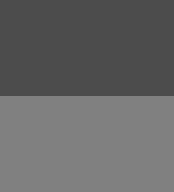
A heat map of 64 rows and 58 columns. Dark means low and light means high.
The table splits into 2 rows of 1 panel. Panel 1,1: low, flat. Panel 2,1: middling, flat.
